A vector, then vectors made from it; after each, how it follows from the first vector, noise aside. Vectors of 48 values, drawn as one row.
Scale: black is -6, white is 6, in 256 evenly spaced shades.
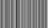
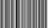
scaled up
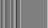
partly zeroed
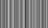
wrapped around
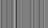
partly zeroed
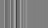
partly zeroed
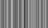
wrapped around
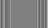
partly zeroed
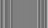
partly zeroed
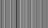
partly zeroed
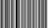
scaled up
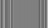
partly zeroed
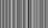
wrapped around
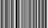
scaled up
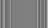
partly zeroed
